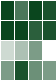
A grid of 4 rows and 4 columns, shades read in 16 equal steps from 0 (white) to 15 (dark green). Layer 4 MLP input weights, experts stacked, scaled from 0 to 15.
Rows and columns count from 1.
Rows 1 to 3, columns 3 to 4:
15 14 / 13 14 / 8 0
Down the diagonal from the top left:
15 15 8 8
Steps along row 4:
up down down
